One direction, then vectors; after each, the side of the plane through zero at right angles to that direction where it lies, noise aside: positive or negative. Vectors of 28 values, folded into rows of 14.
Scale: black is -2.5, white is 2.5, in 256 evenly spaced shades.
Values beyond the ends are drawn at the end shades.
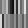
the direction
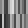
negative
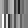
negative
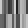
positive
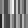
negative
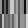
negative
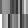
positive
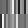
negative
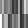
positive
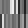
negative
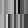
negative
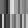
negative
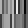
negative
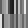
positive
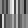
negative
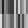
positive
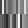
positive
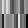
positive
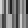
positive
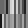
negative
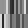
positive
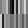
positive
